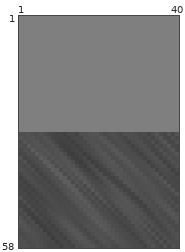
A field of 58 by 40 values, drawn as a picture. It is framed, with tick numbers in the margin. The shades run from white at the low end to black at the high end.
It is made of 2 by 1 panels. Panel 1,1: middling, flat. Panel 2,1: high, slanting down to the right, faint in contrast.
